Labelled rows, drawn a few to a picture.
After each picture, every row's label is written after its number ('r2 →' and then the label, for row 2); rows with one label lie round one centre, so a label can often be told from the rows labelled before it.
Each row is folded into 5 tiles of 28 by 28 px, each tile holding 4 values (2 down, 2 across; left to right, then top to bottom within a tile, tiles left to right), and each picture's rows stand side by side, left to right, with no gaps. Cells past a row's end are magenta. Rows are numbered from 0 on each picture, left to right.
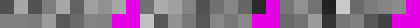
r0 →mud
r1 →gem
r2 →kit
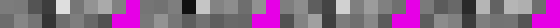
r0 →kit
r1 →kit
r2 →kit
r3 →kit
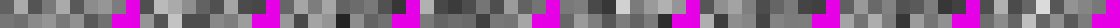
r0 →mud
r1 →gem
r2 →gem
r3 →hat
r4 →kit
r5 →gem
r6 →gem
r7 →mud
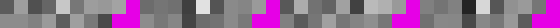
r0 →mud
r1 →kit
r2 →mud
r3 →kit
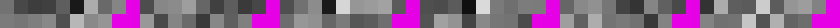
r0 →hat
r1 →gem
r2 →kit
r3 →kit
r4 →gem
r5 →mud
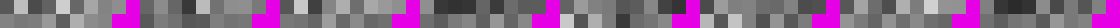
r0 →mud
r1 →kit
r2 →mud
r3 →hat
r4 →gem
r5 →gem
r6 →mud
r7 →hat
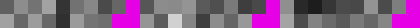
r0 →gem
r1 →gem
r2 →hat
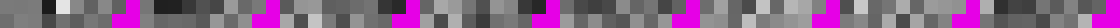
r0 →kit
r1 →hat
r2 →gem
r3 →gem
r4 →hat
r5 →mud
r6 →mud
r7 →hat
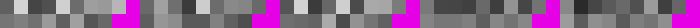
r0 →mud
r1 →kit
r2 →mud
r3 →hat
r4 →hat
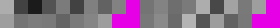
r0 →hat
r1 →mud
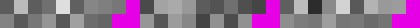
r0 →mud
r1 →gem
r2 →mud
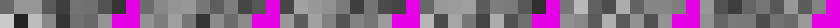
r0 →gem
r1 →gem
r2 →gem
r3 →gem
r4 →mud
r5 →hat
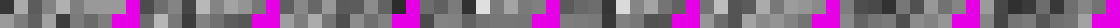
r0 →mud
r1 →kit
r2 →gem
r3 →kit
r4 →kit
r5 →mud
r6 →hat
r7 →hat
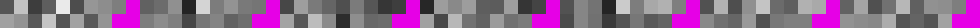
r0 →mud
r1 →kit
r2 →gem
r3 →gem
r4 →kit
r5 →mud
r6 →mud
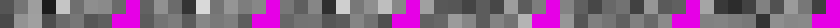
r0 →kit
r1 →kit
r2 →kit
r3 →hat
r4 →hat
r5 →hat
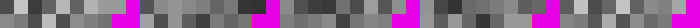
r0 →mud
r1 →gem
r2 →hat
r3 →hat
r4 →mud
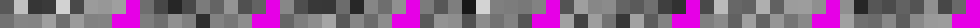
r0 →mud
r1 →hat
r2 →hat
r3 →kit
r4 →gem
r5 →mud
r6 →hat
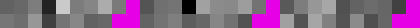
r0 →kit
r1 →kit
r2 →gem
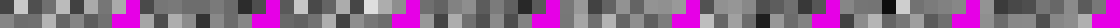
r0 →mud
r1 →gem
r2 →mud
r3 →gem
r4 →mud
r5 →gem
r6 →kit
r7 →hat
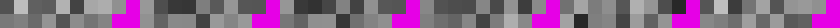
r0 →mud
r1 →hat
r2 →hat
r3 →hat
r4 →gem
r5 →mud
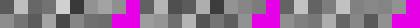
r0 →mud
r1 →mud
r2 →mud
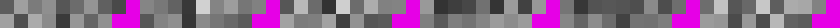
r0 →gem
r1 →kit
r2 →mud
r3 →hat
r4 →hat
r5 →mud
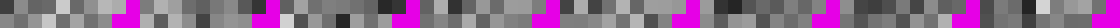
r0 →mud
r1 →gem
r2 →gem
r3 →mud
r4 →mud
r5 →hat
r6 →hat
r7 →kit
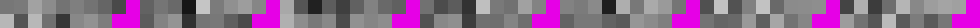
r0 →gem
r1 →kit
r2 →hat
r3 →kit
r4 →kit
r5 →mud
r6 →mud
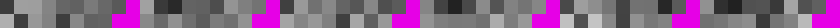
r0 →gem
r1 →hat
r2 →gem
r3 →hat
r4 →gem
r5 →hat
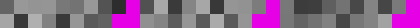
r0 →gem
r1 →mud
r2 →hat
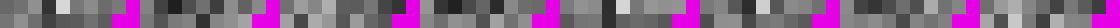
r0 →kit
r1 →hat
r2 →gem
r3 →hat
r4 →kit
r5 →kit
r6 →hat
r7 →gem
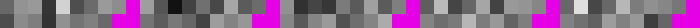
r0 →kit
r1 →hat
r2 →hat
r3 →mud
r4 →mud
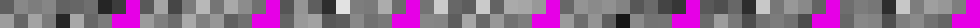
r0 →gem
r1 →mud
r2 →kit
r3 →mud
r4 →gem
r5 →kit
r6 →kit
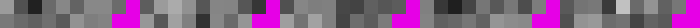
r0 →hat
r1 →gem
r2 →gem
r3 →hat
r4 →kit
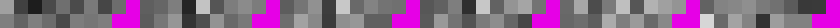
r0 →hat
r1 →kit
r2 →kit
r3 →kit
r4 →mud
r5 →gem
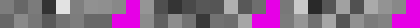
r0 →kit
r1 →hat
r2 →mud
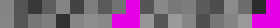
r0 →hat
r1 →gem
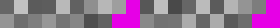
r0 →mud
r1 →mud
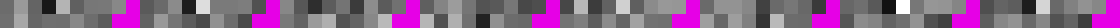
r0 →kit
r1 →kit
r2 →hat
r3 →gem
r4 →mud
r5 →gem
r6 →kit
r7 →kit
